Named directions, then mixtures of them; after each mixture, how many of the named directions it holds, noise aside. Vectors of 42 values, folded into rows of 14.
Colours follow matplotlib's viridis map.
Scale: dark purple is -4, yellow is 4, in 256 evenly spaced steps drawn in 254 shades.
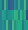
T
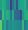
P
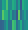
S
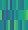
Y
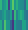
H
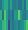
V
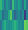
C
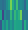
one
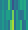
two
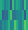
two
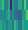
three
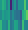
two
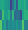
one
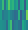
one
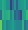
one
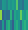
two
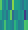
two
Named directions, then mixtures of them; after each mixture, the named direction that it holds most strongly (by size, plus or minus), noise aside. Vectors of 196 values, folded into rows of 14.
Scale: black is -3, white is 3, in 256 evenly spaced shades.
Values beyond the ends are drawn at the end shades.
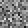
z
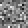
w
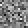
z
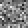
w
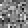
w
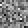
z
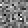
z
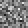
z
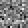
w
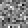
w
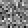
z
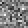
z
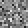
z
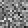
z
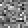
w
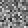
z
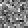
w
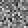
z
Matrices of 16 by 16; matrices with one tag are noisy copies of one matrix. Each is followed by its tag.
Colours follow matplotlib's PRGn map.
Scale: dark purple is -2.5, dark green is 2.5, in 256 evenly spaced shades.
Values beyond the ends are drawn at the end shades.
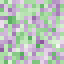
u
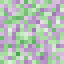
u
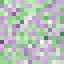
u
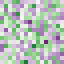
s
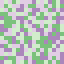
s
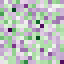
s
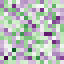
s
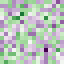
u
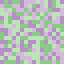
s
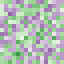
u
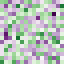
u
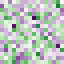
s
